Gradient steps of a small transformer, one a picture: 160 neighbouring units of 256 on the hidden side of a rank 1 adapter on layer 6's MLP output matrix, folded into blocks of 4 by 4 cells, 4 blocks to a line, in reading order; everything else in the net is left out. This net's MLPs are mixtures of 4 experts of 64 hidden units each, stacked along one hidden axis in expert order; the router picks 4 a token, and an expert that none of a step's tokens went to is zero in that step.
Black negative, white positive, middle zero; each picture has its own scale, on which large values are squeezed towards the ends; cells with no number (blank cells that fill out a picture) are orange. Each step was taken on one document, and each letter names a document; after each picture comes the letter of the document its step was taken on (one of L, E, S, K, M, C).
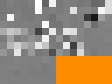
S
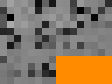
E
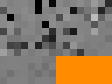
S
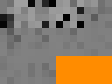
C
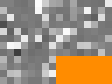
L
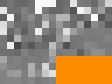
E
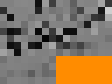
S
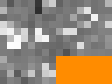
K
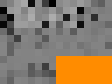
C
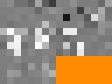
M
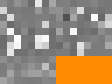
M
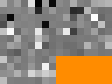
M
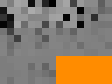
C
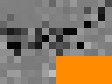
L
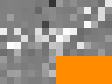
L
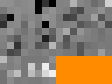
E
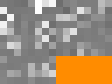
E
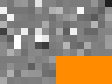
M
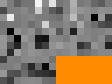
M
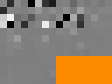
C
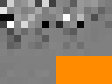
C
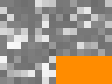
K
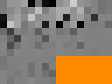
C
